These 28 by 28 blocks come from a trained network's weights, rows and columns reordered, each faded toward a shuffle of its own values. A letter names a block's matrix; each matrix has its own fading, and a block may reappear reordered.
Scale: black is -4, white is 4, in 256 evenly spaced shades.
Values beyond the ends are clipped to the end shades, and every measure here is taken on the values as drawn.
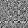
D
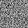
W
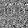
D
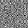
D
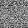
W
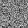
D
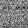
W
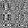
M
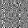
M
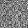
D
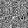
D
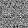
W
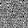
W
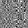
M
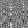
M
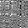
M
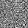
D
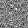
D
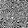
W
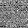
W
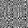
M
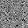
W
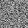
D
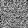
W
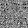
W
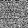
W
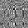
M
